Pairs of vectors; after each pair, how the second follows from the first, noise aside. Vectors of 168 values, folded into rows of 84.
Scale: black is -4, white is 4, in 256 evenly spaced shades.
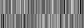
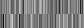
reversed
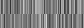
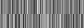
reversed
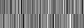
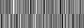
reversed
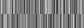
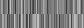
reversed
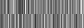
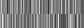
reversed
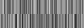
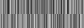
reversed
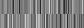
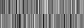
reversed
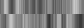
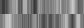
reversed
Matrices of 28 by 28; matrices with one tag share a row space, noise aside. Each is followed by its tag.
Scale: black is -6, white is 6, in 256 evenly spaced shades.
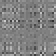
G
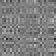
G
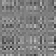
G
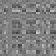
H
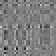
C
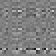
H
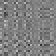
C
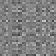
H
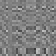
H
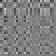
C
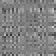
G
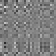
C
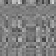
H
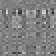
H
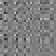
C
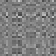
H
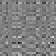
H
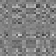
H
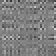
G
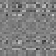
H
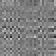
G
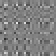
C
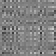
G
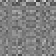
H
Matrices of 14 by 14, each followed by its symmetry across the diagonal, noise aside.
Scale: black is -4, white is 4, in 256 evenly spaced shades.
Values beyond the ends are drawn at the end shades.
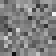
antisymmetric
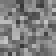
antisymmetric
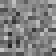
neither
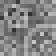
symmetric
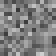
antisymmetric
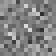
symmetric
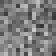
neither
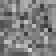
antisymmetric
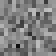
neither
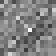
symmetric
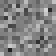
symmetric
